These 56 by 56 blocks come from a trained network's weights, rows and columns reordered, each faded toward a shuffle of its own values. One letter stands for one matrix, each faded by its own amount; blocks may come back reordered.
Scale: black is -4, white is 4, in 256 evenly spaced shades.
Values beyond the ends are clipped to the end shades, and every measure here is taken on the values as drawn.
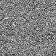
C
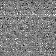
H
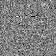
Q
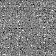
H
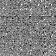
H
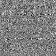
C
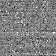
H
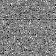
H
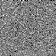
Q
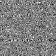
C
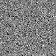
Q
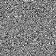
C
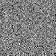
Q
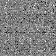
H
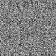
C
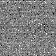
H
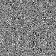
Q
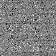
H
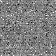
H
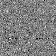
Q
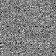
Q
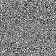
C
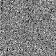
Q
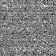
H
